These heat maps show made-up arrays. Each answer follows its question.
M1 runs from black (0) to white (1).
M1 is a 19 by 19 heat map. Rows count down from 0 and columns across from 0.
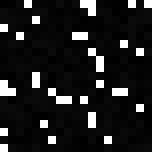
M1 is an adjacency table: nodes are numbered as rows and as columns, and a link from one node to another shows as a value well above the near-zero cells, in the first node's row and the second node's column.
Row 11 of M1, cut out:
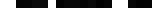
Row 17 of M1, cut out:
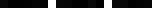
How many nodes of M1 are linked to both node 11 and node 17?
1
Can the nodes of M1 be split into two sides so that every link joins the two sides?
yes
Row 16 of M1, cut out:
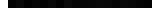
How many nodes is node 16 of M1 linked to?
1
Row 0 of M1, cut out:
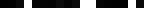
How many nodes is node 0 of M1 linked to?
5
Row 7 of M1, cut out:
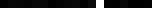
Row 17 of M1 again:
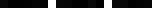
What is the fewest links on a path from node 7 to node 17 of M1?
6
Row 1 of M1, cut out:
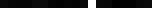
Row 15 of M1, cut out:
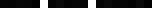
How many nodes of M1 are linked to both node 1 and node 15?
1
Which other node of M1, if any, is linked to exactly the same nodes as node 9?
node 2
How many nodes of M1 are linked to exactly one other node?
11
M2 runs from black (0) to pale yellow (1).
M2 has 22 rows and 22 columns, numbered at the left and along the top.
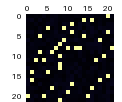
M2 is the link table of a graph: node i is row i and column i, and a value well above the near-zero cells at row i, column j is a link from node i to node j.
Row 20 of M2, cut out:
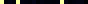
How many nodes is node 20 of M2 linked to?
3
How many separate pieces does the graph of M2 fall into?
3
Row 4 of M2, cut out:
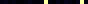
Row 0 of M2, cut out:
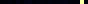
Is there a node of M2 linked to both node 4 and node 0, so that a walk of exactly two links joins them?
yes
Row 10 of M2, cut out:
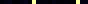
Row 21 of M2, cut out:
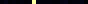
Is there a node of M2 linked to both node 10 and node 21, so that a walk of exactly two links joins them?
yes
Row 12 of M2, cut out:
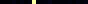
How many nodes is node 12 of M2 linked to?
1
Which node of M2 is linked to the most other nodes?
node 8
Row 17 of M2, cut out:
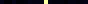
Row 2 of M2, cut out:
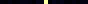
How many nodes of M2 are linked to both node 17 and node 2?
1
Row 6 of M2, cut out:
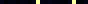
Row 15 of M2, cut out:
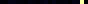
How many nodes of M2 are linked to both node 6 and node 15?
0
